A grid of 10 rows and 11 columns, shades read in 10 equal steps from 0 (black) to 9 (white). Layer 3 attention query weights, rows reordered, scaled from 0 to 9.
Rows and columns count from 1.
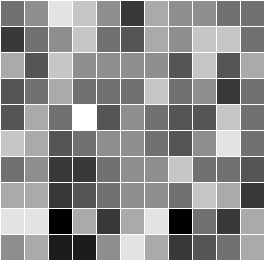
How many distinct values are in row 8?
6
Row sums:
55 54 55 47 51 54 45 50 50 47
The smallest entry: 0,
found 2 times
